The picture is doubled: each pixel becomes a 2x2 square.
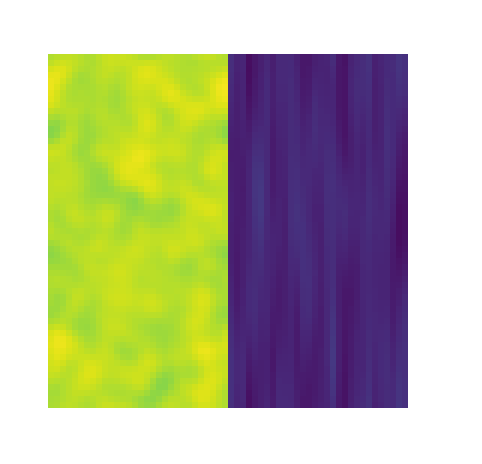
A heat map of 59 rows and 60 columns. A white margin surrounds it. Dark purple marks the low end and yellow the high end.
The table splits into one row of 2 panels. Panel 1,1: very high, blotchy, faint in contrast. Panel 1,2: very low, streaked downward, faint in contrast.
